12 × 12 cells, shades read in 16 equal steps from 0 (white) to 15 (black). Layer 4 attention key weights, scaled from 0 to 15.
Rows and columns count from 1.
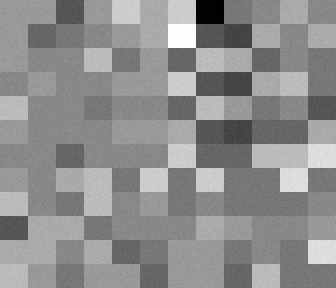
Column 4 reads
6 7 4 7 8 7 7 4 4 8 5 6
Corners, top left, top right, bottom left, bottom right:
6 7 4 8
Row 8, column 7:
8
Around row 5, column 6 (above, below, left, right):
6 6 7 9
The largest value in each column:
10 9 10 8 9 9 9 15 11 9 9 10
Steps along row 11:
same up down up down down same up down up down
